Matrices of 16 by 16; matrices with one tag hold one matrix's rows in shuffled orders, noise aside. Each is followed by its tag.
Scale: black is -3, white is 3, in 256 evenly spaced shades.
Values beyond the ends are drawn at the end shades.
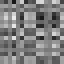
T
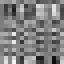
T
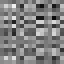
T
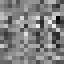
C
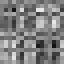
T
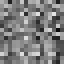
C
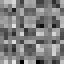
T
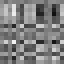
T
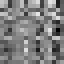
C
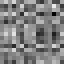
T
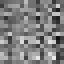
C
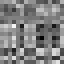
T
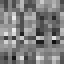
T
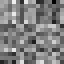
T
